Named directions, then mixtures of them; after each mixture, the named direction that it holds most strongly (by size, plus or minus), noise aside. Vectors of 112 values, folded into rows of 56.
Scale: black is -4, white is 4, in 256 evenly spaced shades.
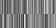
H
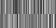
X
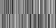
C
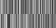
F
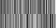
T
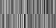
H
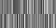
H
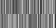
X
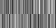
C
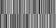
F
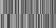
F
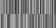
F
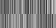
T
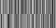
F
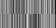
T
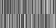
H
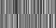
X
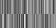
H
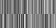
H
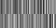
X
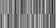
C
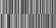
F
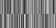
H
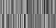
H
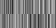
C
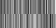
T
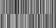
F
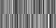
C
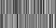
X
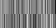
T
